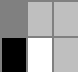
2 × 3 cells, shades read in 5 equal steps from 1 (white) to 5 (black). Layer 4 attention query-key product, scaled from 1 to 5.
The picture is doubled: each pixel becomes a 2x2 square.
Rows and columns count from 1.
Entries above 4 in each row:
0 1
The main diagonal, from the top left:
3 1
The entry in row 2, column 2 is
1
